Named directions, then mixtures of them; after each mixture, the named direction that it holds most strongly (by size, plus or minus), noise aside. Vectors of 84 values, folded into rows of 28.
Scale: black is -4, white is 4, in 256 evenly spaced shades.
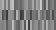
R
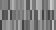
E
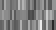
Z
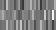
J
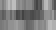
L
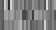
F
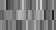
J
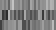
E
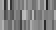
F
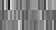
F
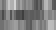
L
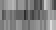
L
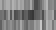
L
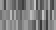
Z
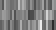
Z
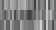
Z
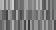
R
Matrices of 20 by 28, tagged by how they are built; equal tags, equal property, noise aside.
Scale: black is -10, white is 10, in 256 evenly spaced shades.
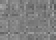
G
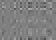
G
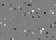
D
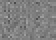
G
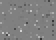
D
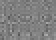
G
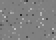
D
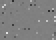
D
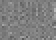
G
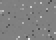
D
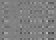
G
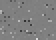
D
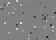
D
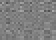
G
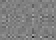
G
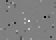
D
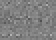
G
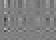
G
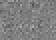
G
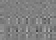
G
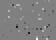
D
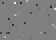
D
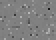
D
